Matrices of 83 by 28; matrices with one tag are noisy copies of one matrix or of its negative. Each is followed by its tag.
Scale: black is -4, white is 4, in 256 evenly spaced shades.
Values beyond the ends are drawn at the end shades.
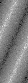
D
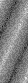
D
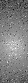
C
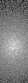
C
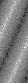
D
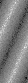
D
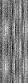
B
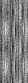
B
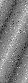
D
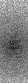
C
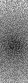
C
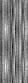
B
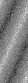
D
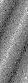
D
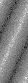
D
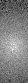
C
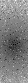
C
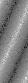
D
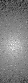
C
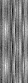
B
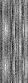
B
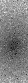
C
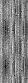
B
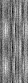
B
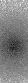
C
